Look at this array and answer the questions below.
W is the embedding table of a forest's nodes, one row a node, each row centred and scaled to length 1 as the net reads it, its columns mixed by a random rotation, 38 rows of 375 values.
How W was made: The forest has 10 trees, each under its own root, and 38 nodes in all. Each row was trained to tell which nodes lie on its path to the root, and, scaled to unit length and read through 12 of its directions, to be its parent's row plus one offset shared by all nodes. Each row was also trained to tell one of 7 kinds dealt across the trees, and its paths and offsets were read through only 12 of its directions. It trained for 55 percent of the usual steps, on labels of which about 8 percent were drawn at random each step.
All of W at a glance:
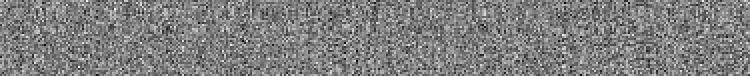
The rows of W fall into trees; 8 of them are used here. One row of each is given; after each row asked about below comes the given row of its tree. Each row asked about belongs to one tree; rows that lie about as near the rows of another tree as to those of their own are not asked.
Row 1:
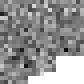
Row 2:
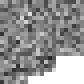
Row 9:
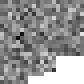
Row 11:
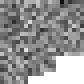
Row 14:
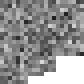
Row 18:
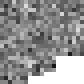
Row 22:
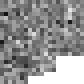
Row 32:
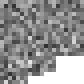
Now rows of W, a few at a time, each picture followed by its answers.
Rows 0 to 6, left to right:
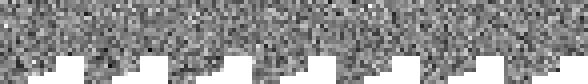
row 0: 18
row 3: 1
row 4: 14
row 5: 32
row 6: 9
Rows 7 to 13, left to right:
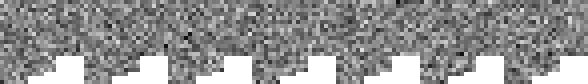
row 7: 11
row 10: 22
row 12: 14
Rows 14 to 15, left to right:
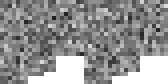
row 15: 1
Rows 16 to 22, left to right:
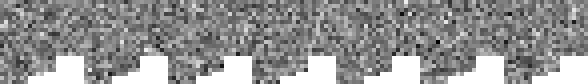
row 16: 1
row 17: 2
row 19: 22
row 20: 18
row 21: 2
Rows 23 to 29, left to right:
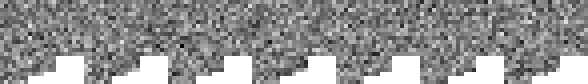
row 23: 32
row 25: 32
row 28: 9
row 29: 2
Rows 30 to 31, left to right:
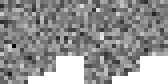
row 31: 11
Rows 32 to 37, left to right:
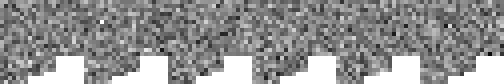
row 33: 2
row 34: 14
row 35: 2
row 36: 1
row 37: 18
